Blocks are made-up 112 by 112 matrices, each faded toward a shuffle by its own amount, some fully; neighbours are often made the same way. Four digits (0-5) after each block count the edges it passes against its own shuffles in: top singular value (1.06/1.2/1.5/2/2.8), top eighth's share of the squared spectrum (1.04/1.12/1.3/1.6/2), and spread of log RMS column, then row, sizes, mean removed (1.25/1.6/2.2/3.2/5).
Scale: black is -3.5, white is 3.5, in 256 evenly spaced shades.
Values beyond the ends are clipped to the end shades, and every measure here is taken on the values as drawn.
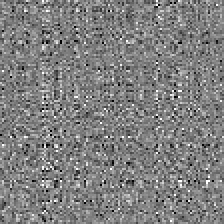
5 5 3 3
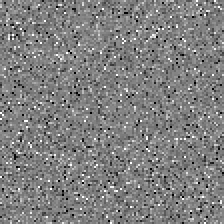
0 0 0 0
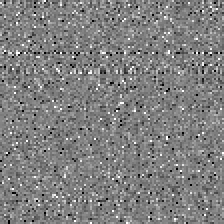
4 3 1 2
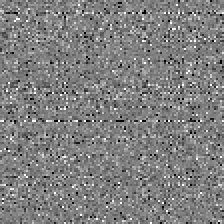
4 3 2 3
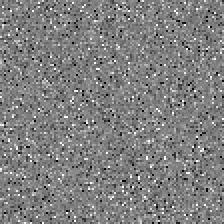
0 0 0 0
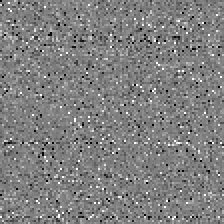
3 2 0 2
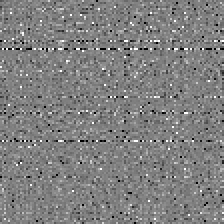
4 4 1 3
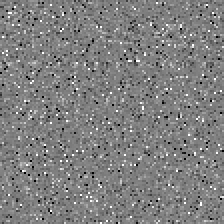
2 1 0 0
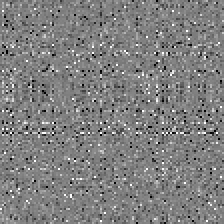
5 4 2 3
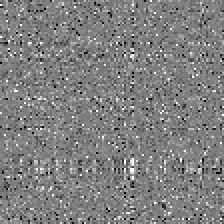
4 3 2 2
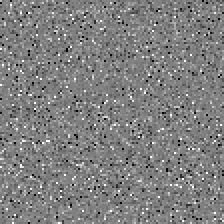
2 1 0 0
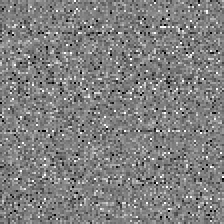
1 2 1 2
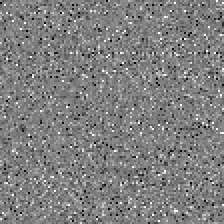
1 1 0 2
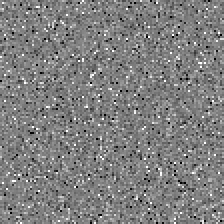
1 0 0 0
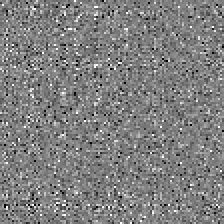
4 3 2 2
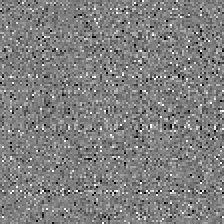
4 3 2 2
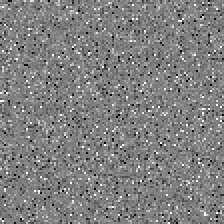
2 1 0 0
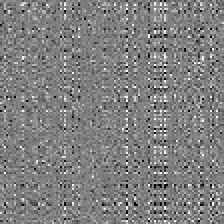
5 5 4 3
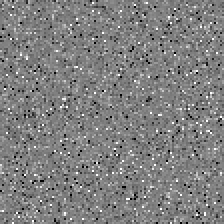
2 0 0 0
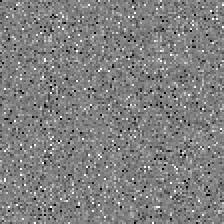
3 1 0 0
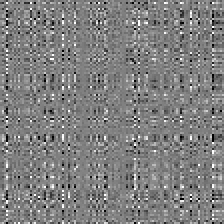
5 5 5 4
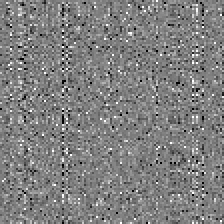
5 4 3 2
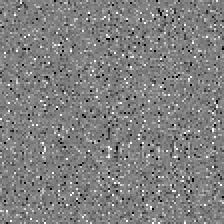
3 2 1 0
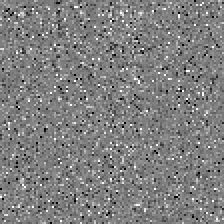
3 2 1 1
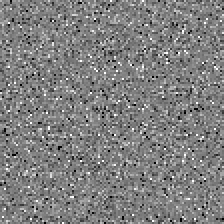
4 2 0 0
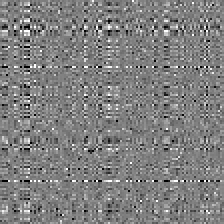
5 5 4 4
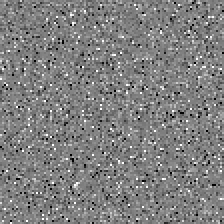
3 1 0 1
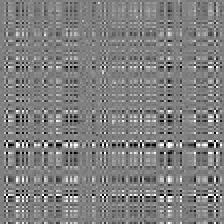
5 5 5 5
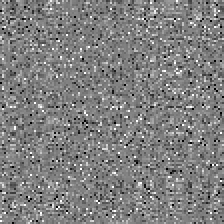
4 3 1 1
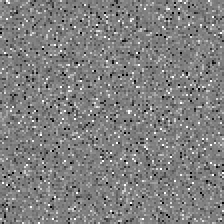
0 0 0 0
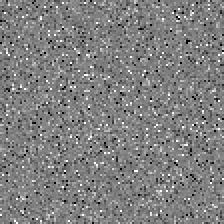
0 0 0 0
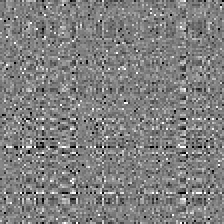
5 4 3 3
